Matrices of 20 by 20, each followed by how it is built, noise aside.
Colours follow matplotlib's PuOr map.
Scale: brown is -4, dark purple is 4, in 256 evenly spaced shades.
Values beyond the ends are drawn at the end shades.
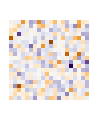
noise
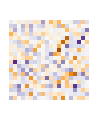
noise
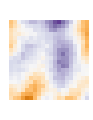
smooth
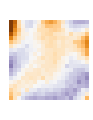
smooth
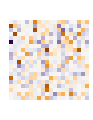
noise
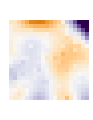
smooth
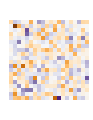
noise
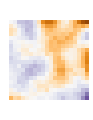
smooth
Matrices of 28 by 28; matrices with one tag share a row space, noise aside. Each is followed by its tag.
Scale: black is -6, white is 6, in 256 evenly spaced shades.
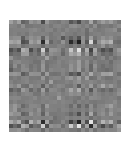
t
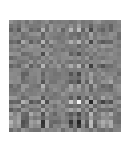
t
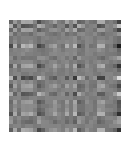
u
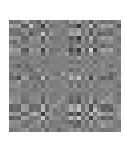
t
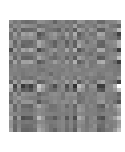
u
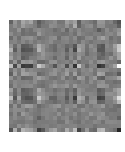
u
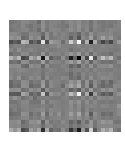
t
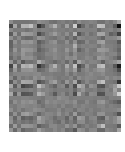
u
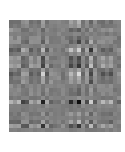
t
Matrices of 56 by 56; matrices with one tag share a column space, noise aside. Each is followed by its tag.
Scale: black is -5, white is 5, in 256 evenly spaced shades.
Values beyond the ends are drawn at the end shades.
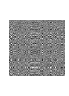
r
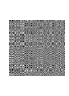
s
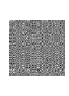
s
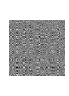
r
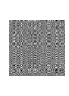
s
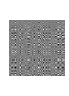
r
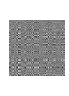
r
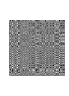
s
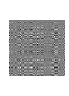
r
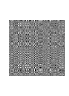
s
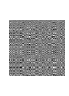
r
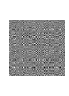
r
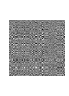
r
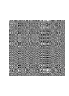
s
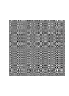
s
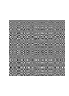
r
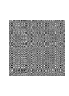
s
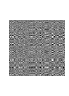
r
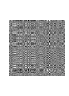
s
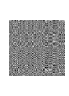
s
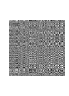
s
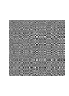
r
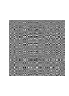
r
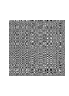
s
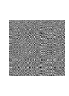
r
